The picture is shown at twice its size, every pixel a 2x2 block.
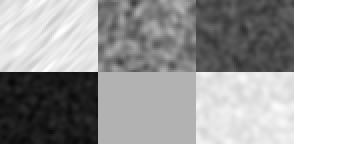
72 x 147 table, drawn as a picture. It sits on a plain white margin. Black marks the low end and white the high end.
The table splits into 2 rows of 3 panels. Panel 1,1: very high, slanting up to the right, faint in contrast. Panel 1,2: middling, blotchy. Panel 1,3: low, blotchy, faint in contrast. Panel 2,1: very low, blotchy, faint in contrast. Panel 2,2: high, flat. Panel 2,3: very high, blotchy, faint in contrast.
